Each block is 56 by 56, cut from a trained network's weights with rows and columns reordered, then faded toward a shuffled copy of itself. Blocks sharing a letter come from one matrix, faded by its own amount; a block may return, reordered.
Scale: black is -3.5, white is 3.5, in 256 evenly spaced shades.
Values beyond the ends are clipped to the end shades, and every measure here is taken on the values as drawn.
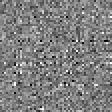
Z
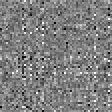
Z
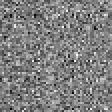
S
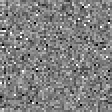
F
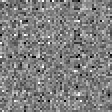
Z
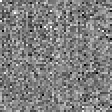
S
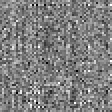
S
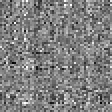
S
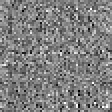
S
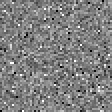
F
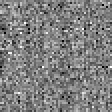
S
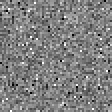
F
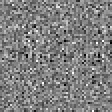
S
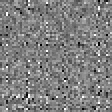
Z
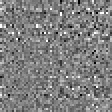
Z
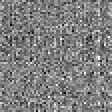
S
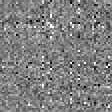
Z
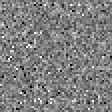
F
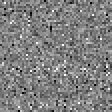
F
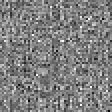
S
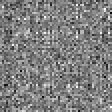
S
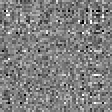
Z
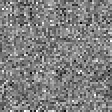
S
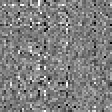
Z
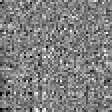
S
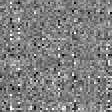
Z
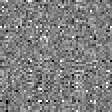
Z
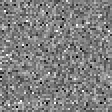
F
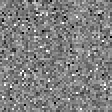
F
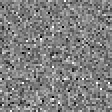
F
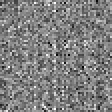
S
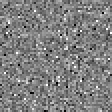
F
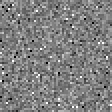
F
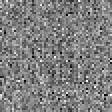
S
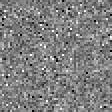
F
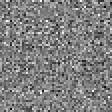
S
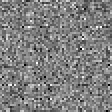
S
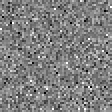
F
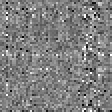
Z
